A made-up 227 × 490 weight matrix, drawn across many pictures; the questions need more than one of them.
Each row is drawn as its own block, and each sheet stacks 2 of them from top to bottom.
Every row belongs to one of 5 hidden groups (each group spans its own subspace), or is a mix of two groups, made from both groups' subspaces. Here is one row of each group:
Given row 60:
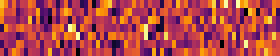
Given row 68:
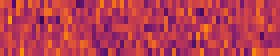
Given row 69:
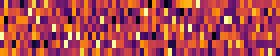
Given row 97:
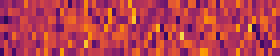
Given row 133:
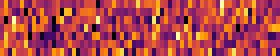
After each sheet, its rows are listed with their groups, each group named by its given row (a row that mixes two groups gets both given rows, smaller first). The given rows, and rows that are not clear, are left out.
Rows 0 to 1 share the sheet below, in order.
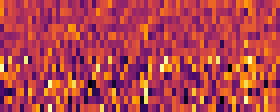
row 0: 60
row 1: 60
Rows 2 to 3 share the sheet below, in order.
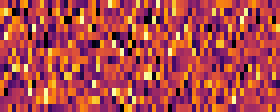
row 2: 133
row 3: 133
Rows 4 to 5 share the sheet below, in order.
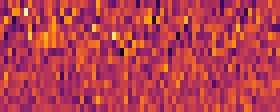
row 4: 133
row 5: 68
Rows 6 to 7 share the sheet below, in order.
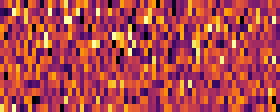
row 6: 133
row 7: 69
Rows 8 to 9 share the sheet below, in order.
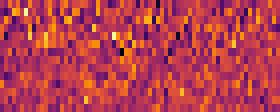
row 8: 133
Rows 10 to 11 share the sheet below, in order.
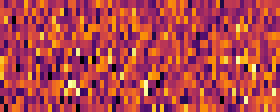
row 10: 133
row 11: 60
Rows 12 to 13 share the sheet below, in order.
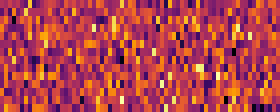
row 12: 60 and 133
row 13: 68
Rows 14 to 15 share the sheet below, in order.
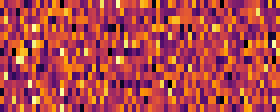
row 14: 69
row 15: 69
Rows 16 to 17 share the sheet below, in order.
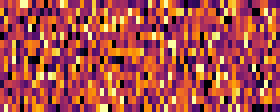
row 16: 69
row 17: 68
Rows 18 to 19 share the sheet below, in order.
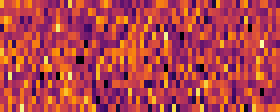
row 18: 97
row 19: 68
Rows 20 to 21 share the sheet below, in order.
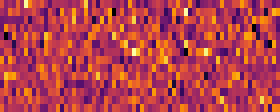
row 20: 97
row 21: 69 and 97
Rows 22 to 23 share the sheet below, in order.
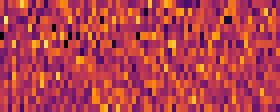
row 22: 69
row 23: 68 and 133
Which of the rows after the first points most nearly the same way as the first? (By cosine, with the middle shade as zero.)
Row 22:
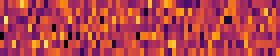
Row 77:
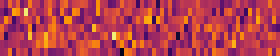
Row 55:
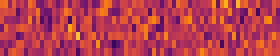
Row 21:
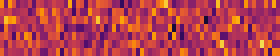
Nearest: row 21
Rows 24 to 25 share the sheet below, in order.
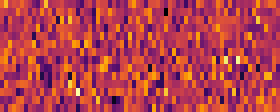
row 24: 68
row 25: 60
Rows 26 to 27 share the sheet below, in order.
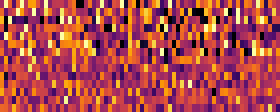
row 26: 68
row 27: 69
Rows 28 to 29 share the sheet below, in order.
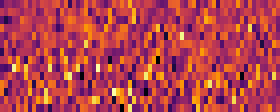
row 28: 97
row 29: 133
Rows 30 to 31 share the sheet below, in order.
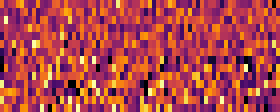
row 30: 69
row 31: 60
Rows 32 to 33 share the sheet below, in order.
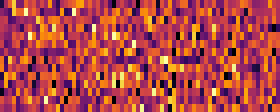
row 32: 68 and 133
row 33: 69
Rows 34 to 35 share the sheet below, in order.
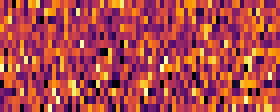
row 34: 68
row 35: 60
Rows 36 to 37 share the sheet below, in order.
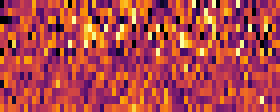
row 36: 60 and 97
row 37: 97
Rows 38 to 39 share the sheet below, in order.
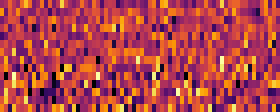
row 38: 69
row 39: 133
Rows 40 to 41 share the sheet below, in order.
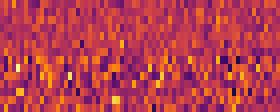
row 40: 68
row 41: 60
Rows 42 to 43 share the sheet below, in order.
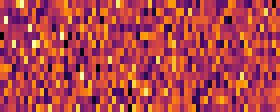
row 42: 69
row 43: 133
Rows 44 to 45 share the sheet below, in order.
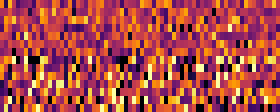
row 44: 69
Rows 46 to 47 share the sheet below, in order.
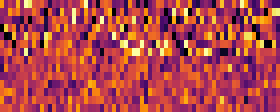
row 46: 97
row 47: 60
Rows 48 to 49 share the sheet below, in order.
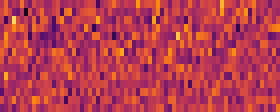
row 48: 133
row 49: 69
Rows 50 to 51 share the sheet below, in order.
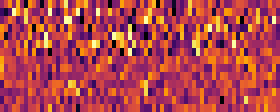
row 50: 133
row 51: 60
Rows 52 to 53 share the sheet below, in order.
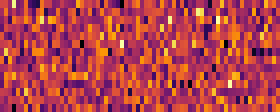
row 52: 68
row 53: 69
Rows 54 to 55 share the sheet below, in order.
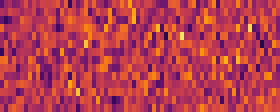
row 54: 97
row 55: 60
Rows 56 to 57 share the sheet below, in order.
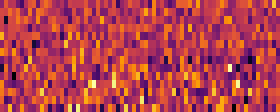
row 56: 69
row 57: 60 and 133
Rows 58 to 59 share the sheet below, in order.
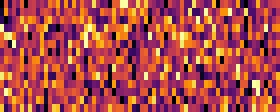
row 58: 60 and 97
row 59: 68 and 97
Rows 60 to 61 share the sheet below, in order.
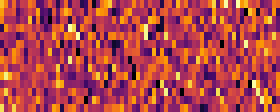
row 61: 97
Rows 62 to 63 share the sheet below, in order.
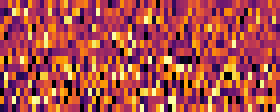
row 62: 133
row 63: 69
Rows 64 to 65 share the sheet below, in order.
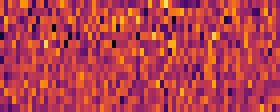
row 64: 69
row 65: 68 and 97
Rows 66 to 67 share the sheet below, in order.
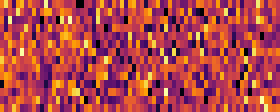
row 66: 68
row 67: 60 and 97
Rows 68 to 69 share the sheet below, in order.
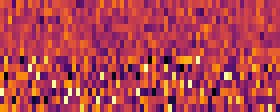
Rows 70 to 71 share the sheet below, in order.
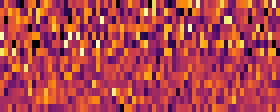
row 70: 69
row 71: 133
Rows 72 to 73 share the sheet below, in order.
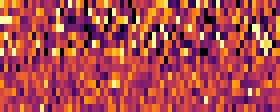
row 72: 97
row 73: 60
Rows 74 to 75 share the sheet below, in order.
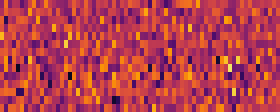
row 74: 69
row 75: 60
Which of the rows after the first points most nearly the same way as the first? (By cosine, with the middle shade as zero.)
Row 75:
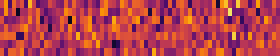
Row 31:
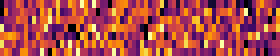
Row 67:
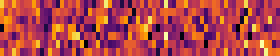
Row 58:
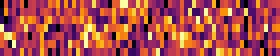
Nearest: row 58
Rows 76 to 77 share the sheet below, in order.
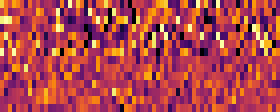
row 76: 97
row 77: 133
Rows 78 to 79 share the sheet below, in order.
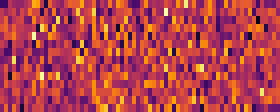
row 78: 68
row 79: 68
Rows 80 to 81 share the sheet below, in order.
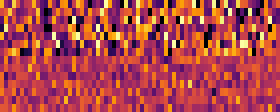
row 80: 60 and 68
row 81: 69
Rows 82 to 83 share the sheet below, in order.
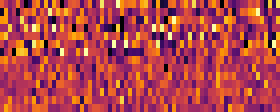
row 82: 69
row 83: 68
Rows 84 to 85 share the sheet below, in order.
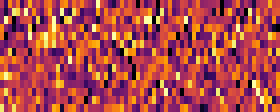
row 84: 133
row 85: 97
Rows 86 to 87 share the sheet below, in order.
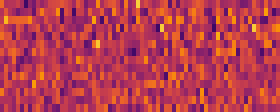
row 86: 68 and 97
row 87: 68 and 69
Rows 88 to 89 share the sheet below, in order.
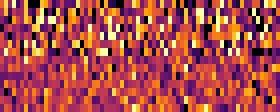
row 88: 68
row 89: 97
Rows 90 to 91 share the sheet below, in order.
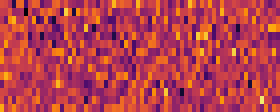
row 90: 68 and 133
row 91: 97
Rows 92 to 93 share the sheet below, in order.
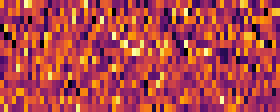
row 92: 97
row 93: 60
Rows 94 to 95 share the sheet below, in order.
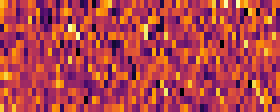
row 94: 60
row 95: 97
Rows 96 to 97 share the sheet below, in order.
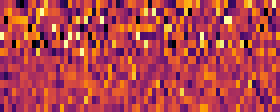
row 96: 69
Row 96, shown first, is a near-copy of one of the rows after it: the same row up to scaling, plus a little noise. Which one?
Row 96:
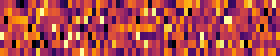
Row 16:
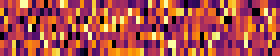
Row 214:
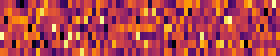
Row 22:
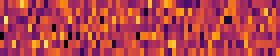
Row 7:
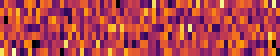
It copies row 214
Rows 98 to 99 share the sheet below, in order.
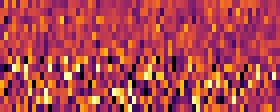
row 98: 68 and 133
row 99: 133
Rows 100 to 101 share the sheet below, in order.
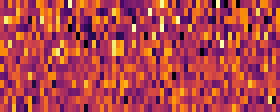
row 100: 60 and 97
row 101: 69 and 97
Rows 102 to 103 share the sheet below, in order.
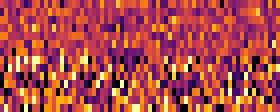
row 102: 69
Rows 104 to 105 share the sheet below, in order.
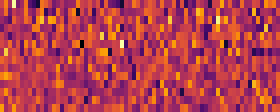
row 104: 68
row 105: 97
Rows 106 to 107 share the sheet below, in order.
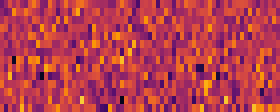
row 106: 68 and 133
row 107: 68
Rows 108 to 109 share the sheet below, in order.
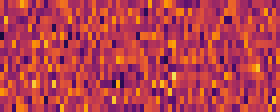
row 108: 69
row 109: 69
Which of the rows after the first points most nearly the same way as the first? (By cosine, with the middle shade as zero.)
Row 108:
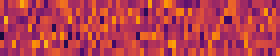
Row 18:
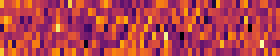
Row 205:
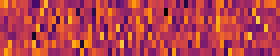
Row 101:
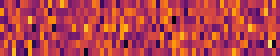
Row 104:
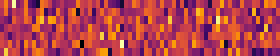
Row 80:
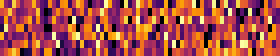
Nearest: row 101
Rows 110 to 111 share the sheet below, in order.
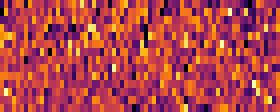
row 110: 60
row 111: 97
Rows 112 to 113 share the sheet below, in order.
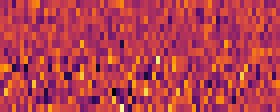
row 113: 133
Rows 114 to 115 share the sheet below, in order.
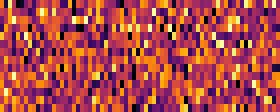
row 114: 69
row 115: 97 and 133
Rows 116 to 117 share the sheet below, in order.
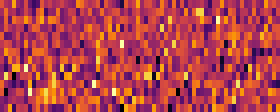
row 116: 68
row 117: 133
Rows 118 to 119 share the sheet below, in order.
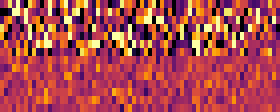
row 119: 133
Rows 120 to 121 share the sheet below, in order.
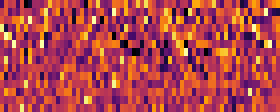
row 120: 97
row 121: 60 and 68
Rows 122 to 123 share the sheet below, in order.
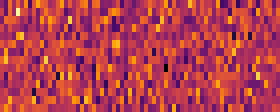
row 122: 60
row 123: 68
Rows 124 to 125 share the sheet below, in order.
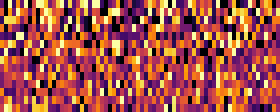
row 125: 68
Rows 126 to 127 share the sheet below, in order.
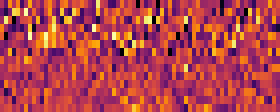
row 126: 133
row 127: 97
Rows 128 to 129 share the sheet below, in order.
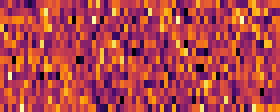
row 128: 60 and 97
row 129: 68
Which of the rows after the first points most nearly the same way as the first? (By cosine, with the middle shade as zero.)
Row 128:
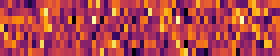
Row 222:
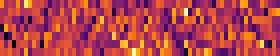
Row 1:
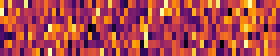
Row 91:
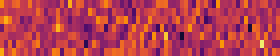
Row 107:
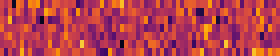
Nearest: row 1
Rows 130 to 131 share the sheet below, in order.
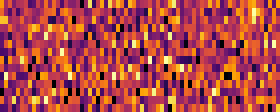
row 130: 60 and 69
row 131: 69
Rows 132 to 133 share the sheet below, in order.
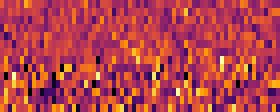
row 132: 97
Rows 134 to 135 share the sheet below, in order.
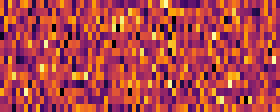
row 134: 69
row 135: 69
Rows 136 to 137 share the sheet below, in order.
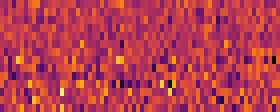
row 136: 68
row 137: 69
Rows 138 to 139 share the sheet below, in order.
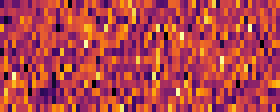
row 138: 97
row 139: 133
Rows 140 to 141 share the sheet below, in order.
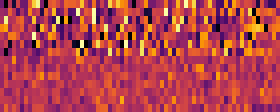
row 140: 68
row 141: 68
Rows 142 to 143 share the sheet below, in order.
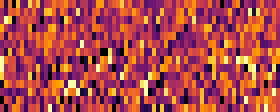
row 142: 68 and 133
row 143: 60
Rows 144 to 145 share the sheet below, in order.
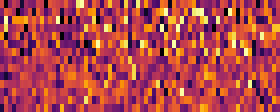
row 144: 68
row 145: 97
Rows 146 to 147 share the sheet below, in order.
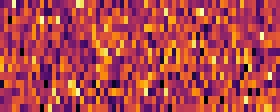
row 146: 68
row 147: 60
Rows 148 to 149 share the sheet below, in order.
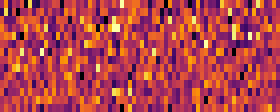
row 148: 60
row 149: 60 and 133
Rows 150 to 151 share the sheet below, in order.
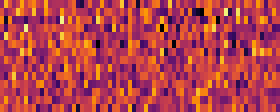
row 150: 68
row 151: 133
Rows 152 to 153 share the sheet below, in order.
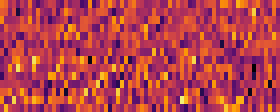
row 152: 60
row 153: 60
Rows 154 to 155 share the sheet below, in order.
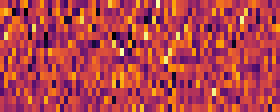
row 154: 133
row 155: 69
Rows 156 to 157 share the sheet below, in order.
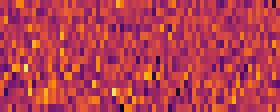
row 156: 69
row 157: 133
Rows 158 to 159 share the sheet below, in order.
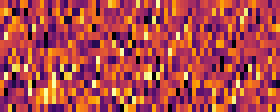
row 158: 133
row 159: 133
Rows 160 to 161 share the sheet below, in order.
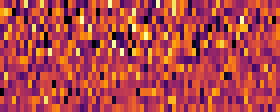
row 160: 133
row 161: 69
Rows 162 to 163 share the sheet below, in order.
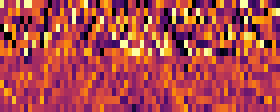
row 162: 97
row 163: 97
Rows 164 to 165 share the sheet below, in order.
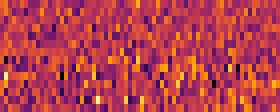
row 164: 68 and 133
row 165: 68
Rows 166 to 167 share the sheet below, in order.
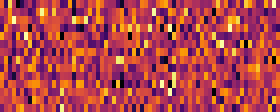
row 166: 69
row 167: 69
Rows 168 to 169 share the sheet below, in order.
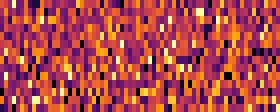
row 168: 68
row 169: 69
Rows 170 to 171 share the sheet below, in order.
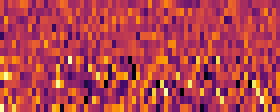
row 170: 69
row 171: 97
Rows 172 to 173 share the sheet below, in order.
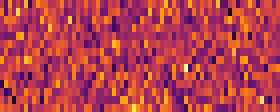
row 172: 60
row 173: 97
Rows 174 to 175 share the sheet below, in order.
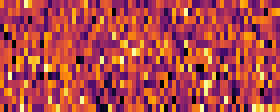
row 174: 97
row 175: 68
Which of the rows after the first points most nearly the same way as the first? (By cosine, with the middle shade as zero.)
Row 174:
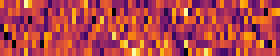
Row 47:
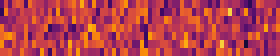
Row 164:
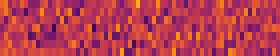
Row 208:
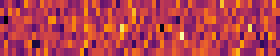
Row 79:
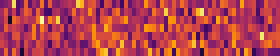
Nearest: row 208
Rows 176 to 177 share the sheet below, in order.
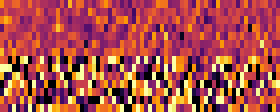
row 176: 97
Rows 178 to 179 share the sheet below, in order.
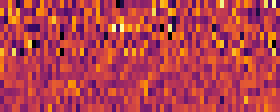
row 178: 69
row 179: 60
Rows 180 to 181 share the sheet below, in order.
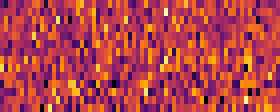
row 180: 68
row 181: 60
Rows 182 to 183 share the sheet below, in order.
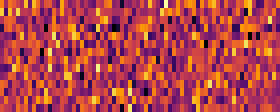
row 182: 60
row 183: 133
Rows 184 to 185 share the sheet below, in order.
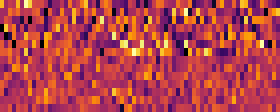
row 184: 97
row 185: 133
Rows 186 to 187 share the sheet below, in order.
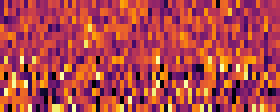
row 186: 60 and 97
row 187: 68 and 133
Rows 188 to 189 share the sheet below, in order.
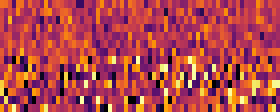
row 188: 68
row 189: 68 and 69
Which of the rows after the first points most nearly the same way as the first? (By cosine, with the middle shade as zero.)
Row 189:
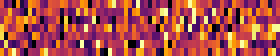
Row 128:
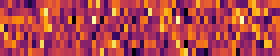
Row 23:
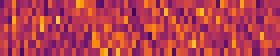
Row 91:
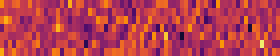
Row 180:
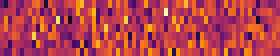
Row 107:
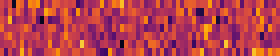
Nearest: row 180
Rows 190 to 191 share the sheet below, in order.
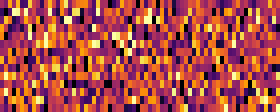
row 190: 133
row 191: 69 and 97
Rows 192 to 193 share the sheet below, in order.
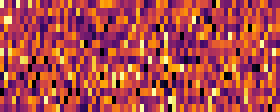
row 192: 68 and 97
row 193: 69
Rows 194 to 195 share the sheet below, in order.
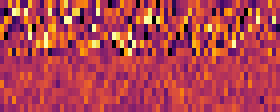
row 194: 133
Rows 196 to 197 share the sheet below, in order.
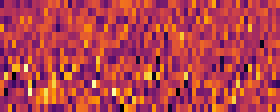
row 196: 97
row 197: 133
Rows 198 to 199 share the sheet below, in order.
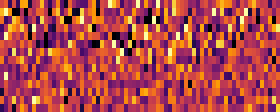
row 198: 133
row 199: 69
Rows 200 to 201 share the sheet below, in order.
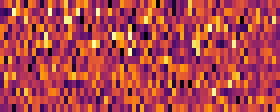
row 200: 133
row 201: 69
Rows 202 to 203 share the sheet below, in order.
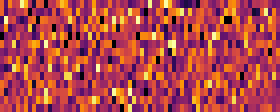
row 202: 69
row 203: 133
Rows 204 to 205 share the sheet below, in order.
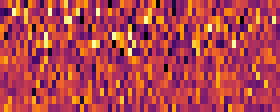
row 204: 133
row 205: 68
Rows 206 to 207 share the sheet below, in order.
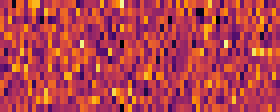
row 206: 68
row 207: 133
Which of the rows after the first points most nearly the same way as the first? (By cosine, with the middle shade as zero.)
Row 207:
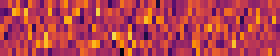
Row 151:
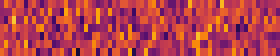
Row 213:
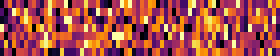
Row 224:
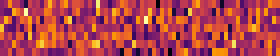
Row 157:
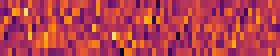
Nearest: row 157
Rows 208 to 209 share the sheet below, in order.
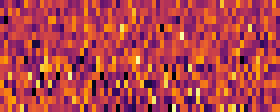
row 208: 69 and 97
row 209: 68 and 97
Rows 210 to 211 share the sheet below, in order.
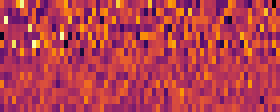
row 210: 69
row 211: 97
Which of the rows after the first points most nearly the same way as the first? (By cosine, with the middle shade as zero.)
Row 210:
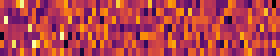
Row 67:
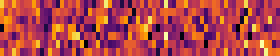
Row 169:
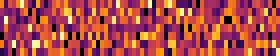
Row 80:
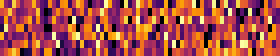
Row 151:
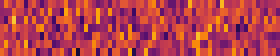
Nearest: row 169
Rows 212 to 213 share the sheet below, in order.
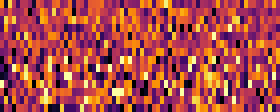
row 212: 69
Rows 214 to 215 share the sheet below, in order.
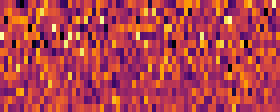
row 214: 69
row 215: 60
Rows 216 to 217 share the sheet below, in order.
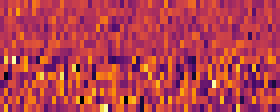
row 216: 60
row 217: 68
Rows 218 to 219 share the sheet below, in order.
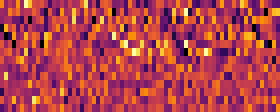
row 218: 97
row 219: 69
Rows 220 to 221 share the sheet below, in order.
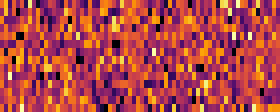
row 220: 60
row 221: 68
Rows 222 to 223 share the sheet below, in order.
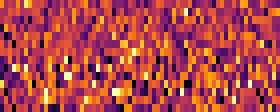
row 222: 97
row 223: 97 and 133
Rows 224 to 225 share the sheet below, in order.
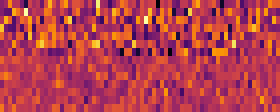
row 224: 97 and 133
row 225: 97
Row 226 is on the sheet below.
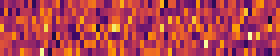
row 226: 60
